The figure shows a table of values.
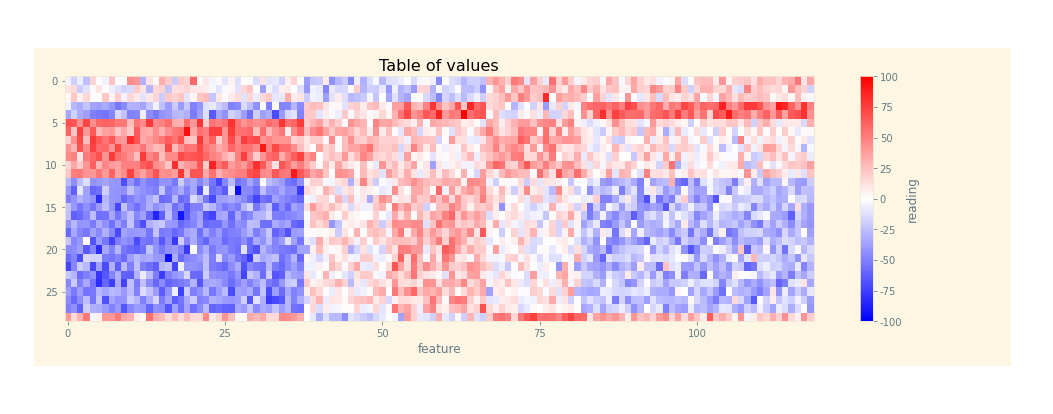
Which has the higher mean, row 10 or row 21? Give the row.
10
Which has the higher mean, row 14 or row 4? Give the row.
4
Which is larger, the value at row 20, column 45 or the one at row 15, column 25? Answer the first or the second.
the first
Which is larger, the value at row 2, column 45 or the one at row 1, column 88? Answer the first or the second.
the second
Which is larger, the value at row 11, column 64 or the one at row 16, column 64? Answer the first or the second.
the second
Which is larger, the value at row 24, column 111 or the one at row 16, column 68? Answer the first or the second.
the second
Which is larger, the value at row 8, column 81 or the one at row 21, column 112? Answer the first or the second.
the first
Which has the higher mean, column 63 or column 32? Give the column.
63
